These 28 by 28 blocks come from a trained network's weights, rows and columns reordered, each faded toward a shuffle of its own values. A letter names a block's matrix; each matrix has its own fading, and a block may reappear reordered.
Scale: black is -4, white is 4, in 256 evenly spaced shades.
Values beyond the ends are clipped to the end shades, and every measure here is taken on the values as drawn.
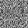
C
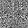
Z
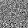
Z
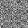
C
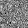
Z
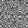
C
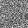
C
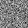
Z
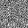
Z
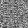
C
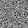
Z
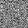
C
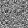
C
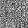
C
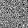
Z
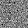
Z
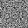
Z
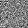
Z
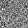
Z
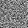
C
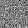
Z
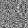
C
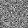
Z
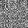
C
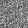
Z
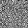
C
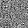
Z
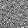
Z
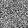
Z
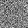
C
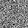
Z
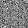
Z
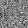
Z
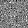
Z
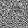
C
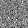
Z
